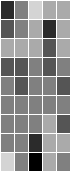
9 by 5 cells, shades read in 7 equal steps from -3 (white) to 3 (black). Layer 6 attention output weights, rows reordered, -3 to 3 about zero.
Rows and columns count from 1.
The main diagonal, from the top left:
2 0 -1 1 1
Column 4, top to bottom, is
-1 2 1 1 0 0 -1 -1 -1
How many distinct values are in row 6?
1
